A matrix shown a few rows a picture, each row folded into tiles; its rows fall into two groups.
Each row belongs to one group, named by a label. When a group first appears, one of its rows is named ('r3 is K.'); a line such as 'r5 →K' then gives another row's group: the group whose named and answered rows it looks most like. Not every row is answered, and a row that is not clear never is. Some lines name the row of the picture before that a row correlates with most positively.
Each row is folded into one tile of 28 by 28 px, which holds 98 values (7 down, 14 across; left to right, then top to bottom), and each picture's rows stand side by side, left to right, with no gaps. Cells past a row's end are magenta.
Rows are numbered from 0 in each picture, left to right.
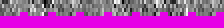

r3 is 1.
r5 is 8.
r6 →1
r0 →1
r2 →8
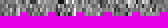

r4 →8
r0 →1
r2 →1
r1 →1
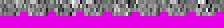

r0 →8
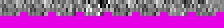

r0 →8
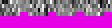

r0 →1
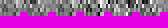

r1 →1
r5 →1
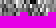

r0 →8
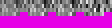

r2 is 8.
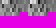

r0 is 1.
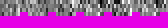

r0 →1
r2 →8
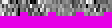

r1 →1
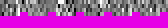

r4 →1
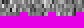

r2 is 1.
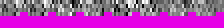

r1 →8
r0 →8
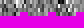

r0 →8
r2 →1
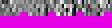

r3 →8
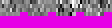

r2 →8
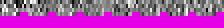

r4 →8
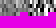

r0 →8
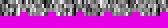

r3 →8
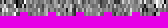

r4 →1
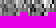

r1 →8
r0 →8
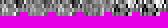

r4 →8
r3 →1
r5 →8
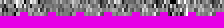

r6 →1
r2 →8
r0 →8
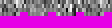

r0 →8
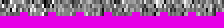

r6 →8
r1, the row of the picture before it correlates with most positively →1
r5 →8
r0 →1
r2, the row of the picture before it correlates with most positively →1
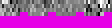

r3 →8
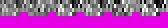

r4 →1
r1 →1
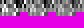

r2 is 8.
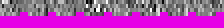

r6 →1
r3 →1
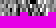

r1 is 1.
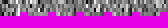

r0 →1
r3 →1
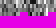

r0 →8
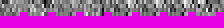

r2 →8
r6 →8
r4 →8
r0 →1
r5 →8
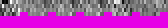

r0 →1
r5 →8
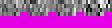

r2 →1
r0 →8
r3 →8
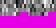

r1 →8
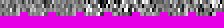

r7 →8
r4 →1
